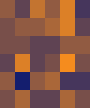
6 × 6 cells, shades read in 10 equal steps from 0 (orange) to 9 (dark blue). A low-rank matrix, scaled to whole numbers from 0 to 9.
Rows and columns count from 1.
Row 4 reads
6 1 6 5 0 5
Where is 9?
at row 5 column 2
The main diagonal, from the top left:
4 4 6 5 7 5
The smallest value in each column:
4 1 2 3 0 4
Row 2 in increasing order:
1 3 4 4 5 6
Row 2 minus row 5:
1 -5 0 0 -6 -1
